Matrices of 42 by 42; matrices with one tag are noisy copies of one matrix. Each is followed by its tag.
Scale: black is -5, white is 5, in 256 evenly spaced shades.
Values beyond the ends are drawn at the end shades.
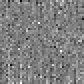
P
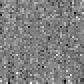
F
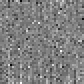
P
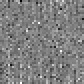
P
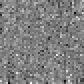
F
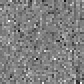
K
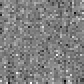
F
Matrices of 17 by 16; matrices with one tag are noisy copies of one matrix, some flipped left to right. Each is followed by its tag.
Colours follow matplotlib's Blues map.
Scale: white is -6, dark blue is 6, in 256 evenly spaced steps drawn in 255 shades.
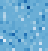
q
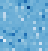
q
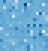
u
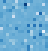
u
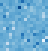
q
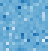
q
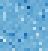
q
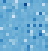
u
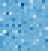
u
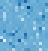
q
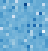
u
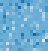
q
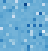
u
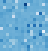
u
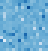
q
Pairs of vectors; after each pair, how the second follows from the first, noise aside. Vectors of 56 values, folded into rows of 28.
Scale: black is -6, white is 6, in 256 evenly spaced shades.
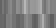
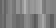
copied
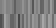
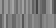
reversed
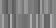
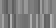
copied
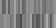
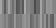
reversed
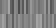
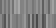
reversed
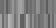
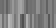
copied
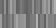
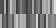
scaled up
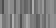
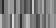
scaled up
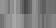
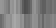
copied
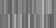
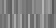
copied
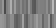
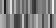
scaled up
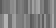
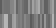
copied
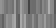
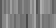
reversed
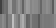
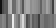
scaled up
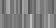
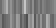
reversed
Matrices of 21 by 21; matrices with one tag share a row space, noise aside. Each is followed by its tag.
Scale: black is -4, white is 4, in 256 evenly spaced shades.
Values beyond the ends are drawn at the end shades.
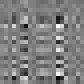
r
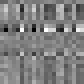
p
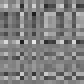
p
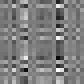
r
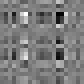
r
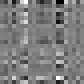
r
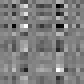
r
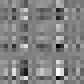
r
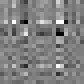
r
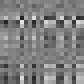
p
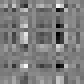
r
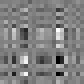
r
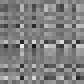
p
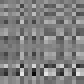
p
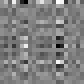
r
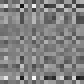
p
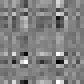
r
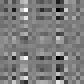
r
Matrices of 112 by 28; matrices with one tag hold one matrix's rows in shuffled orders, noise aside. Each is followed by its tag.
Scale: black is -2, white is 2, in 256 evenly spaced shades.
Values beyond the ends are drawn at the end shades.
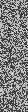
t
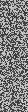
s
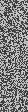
t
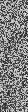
t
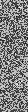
s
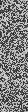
s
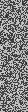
t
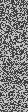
s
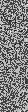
t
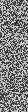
s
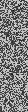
s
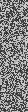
s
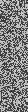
t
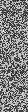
s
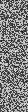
s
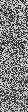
s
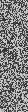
t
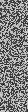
s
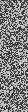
s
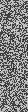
t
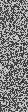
s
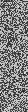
t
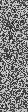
s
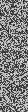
s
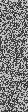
s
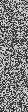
s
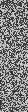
s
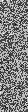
t
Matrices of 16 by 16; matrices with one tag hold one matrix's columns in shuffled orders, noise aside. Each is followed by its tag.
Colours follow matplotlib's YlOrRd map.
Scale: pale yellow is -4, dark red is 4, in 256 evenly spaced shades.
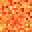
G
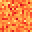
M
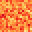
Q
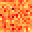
Q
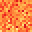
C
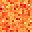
M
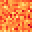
Q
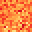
C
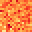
C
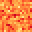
Q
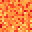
C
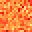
G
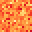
M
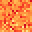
C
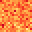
C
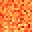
C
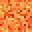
Q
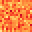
Q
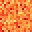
M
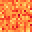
Q
